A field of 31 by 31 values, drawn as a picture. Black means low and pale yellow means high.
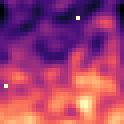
The bottom right is the ninth with the highest average. The field climbs toward the bottom. There are no regular stripes. The field is mottled with small blotches. There are two isolated cells, each far higher than the cells round it.
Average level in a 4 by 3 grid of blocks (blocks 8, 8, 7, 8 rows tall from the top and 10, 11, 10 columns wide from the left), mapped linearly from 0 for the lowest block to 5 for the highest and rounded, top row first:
001 / 112 / 344 / 555
